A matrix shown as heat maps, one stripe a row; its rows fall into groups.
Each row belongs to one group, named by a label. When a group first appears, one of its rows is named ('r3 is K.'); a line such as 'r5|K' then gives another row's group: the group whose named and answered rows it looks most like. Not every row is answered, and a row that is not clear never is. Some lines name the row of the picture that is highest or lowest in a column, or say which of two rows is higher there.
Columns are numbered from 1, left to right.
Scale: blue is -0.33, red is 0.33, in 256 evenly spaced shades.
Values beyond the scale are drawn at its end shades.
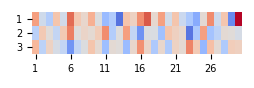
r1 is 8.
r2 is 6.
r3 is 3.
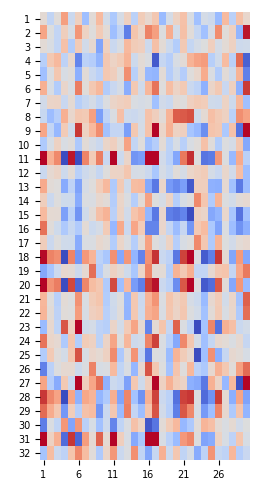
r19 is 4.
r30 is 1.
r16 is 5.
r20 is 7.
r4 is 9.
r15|5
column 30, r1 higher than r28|Yes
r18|7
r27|8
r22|8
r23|6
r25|6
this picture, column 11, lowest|30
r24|7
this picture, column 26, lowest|23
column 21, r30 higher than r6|No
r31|7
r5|9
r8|4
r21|8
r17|3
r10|9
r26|4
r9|8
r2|8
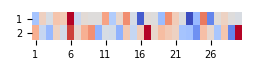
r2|8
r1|6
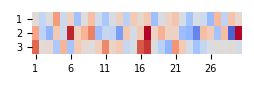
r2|8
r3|7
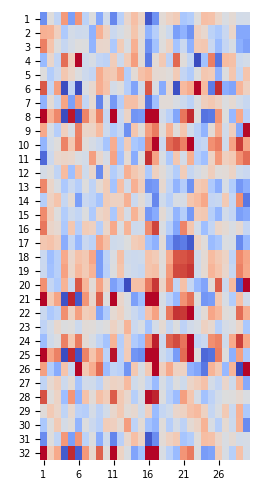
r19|4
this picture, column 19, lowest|17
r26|8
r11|4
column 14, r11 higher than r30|No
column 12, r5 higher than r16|Yes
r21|7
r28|7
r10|4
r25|7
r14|9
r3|5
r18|4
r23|9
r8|7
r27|9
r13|5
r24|4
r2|5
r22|4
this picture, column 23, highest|6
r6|3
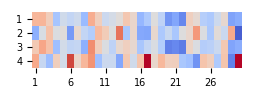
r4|8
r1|5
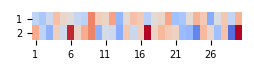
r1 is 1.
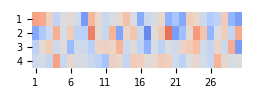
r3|9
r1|5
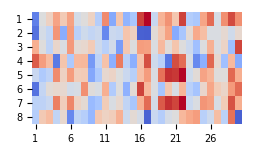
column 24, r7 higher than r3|Yes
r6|4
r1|4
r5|4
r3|8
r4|7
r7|4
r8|9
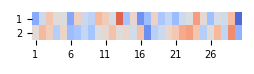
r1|9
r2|9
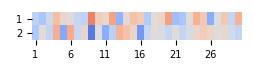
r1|1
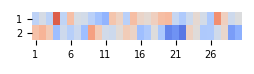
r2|5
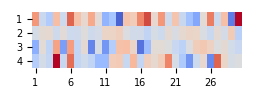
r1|8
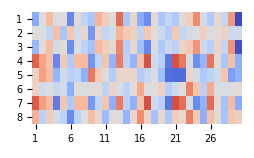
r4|7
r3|9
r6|3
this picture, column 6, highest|2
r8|3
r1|9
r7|7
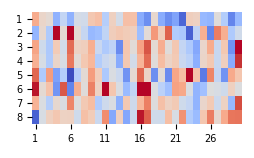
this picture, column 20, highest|2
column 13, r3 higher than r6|No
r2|6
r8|4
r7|8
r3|8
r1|5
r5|3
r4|8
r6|7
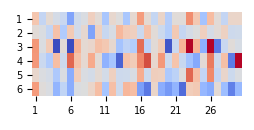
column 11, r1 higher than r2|No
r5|3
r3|3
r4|8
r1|3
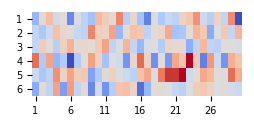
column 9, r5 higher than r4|No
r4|3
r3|6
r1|9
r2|1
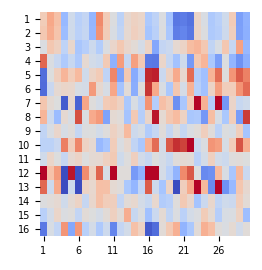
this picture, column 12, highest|4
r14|6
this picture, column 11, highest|12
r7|3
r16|1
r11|6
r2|5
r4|5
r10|4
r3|9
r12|7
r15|9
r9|9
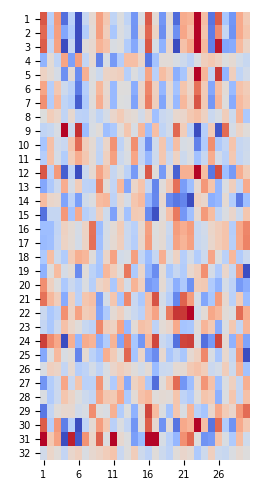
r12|3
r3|3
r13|1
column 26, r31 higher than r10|Yes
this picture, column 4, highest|9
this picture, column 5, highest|31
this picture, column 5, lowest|4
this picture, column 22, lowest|14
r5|3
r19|9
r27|1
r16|4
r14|5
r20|5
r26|9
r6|3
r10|6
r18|6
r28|1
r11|6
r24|7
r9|6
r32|6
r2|3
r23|1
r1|3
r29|4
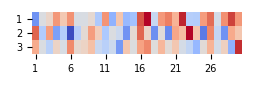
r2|3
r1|4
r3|8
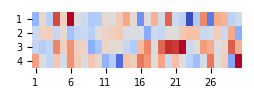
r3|4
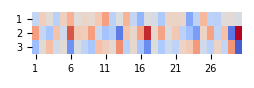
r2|8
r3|9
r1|6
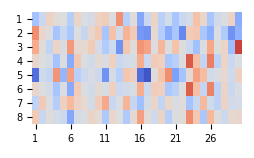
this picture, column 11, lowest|5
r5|1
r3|8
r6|3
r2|5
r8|3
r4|3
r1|9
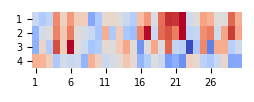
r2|4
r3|6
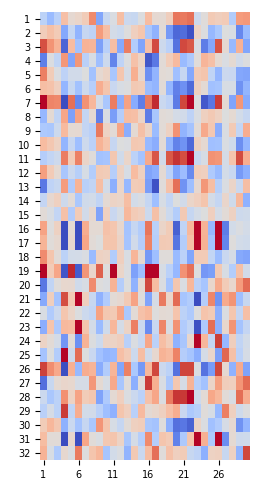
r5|5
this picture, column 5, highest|19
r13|1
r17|3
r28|4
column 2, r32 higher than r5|No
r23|6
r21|6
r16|3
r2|5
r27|4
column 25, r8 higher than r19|Yes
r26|7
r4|1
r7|7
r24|3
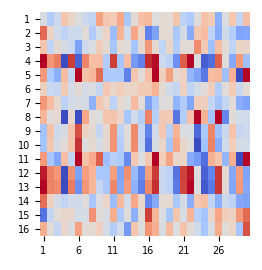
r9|6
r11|8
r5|8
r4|7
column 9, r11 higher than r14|Yes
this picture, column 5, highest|4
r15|4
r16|8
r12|7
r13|7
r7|5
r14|5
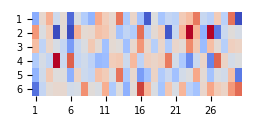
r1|9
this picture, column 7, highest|2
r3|3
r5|9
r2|3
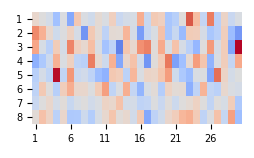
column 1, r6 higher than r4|Yes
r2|5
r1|3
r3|8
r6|6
